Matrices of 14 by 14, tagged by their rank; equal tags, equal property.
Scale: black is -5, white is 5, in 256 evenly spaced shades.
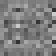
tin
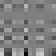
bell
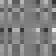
bell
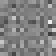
tin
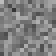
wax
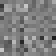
tin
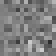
tin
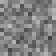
wax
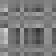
bell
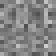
tin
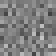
tin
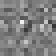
tin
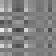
bell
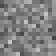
wax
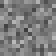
wax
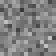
wax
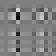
bell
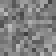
wax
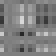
bell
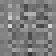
tin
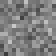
wax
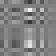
bell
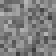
wax
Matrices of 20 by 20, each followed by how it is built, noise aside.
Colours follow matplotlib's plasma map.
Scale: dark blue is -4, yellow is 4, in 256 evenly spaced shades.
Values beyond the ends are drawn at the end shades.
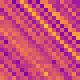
Toeplitz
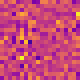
low rank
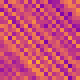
Toeplitz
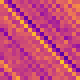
Toeplitz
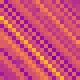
Toeplitz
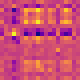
low rank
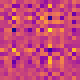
low rank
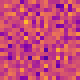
low rank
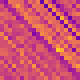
Toeplitz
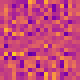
low rank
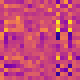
low rank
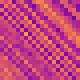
Toeplitz
